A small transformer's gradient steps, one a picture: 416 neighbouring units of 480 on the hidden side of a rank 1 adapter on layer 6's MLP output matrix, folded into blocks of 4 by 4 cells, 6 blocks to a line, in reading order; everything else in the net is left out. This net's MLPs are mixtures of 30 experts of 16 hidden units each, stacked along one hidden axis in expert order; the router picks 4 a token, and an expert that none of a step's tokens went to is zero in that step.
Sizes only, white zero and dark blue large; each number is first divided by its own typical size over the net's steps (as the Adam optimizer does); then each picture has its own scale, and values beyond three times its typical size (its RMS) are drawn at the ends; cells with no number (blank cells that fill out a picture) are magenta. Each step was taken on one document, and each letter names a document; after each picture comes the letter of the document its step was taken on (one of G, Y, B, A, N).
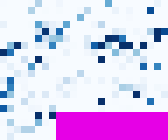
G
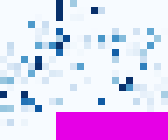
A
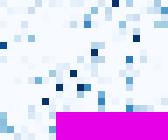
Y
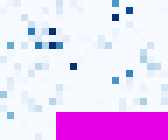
A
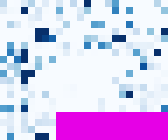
G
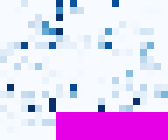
A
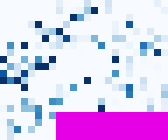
G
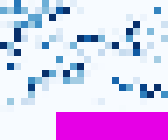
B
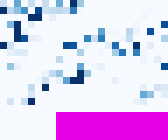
B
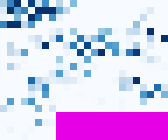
B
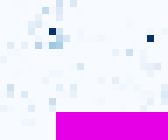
A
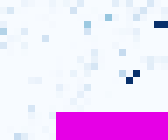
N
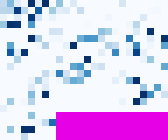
B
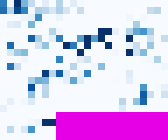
B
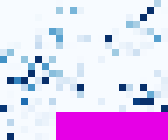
G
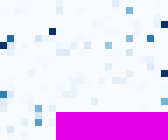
A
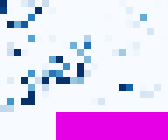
B
